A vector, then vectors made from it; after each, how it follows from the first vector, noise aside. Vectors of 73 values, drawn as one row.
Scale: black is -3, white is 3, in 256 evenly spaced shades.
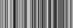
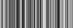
reversed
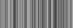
shrunk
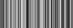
wrapped around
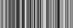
reversed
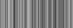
shrunk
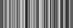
wrapped around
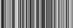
wrapped around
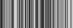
wrapped around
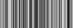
wrapped around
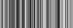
reversed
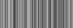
shrunk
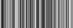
wrapped around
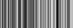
wrapped around
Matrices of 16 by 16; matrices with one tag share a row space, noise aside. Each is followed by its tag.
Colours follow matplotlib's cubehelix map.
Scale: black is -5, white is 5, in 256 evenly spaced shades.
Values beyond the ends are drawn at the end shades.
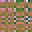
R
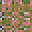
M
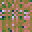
M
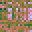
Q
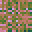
Q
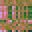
Q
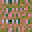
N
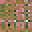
R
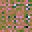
R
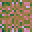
M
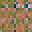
R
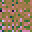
M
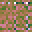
R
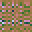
M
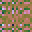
M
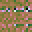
R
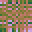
Q
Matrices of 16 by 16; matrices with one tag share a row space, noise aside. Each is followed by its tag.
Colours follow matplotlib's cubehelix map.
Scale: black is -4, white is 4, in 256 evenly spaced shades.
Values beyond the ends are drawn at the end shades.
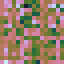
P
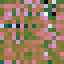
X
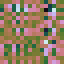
X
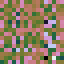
X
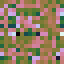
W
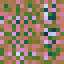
X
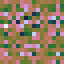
P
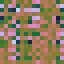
W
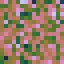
P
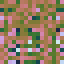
W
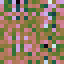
X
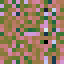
X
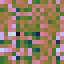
W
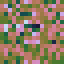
P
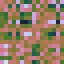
P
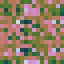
P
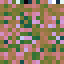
P
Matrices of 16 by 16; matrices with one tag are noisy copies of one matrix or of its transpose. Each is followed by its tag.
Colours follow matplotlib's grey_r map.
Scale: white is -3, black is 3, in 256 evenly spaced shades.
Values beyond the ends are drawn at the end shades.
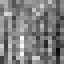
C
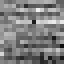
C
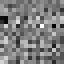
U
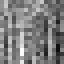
C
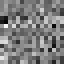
U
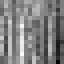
C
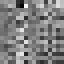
U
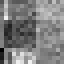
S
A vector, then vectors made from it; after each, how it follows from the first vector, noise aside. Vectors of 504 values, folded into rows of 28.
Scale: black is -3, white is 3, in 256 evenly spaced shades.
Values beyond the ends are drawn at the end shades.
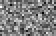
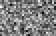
copied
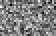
copied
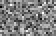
negated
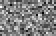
copied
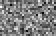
copied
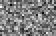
copied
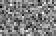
negated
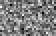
copied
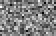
copied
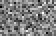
negated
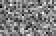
negated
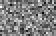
copied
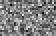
copied
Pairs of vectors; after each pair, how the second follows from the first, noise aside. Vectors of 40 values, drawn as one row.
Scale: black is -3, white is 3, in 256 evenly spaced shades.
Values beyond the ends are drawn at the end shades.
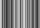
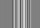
partly zeroed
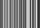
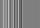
partly zeroed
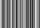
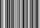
reversed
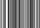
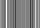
partly zeroed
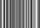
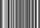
reversed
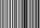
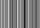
partly zeroed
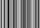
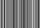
partly zeroed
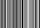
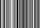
reversed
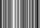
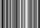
reversed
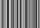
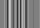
partly zeroed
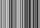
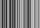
reversed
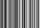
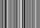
partly zeroed
